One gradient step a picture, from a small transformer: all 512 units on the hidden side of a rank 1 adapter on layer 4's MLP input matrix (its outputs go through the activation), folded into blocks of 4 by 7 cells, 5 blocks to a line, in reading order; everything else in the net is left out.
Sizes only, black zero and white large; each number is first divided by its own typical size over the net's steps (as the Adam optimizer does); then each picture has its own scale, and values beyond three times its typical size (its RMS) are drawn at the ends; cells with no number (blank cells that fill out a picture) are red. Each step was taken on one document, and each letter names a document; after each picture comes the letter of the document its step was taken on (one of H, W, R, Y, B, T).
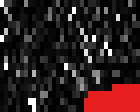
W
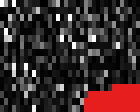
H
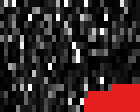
H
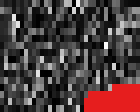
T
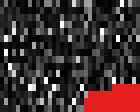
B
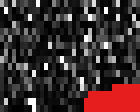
W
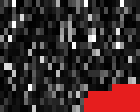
H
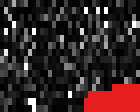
W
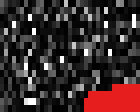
W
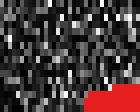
T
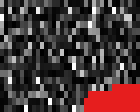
T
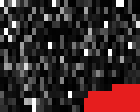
W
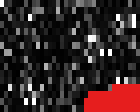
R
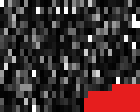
R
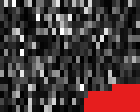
B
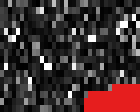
R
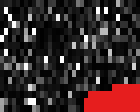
W
